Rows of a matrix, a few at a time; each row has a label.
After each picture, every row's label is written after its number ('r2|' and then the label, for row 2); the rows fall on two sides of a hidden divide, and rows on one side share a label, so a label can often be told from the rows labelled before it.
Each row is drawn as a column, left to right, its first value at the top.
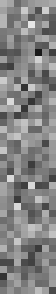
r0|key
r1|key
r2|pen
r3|key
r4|key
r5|key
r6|key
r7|key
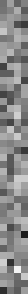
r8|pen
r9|key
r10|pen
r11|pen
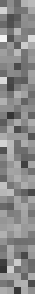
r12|key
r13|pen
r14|pen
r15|key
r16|key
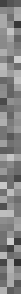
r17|key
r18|pen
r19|key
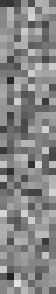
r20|pen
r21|key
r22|pen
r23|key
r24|key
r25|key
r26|key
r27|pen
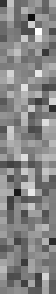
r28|pen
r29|key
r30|key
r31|key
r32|pen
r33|key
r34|pen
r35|key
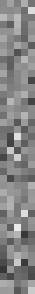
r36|key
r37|key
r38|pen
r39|key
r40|key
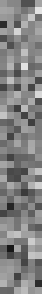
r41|pen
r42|key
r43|key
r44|key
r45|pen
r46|key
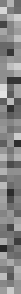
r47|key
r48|key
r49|key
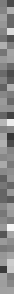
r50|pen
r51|pen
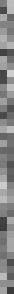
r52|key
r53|key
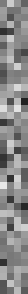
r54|key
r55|key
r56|pen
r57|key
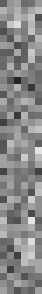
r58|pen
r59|key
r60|key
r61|pen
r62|pen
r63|key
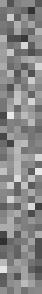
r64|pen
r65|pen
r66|pen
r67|pen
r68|pen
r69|key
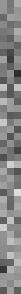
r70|key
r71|pen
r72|pen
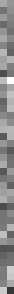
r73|key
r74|pen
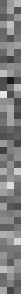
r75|pen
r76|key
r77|key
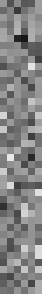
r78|key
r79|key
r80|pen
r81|pen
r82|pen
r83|pen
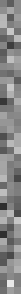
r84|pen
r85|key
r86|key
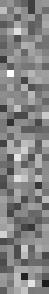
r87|key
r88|key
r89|pen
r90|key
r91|pen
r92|pen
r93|key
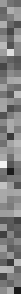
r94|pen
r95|key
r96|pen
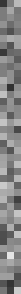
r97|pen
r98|pen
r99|key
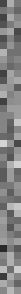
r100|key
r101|pen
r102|pen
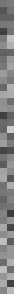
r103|pen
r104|key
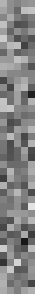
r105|key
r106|pen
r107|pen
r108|key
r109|pen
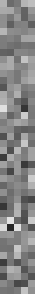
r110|key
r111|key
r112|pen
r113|key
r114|key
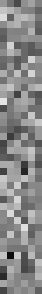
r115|pen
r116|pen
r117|pen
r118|key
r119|key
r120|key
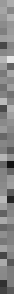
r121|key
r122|key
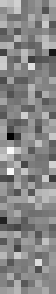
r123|key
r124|key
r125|key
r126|key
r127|key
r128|pen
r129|pen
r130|pen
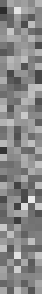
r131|pen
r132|key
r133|key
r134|pen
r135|key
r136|key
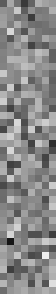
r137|pen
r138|key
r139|key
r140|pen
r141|pen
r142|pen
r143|key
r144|pen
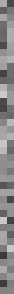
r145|key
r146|pen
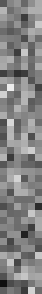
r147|key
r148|key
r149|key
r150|pen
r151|key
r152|key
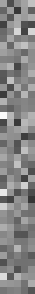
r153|pen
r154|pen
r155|pen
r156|key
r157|key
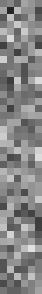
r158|key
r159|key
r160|key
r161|key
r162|pen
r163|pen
